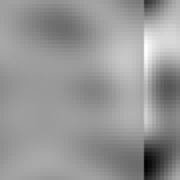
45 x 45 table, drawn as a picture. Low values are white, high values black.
The ninth with the lowest average is the top right. A vertical seam about 80% of the way across splits the table, and the left part is calmer. The halves do not mirror each other. The bottom right is the ninth with the highest average. There are no lone odd cells.
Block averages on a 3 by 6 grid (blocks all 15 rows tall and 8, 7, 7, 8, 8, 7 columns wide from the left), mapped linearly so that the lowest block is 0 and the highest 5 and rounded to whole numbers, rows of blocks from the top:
2 3 3 1 1 0 / 2 2 2 2 0 4 / 2 2 2 3 4 5
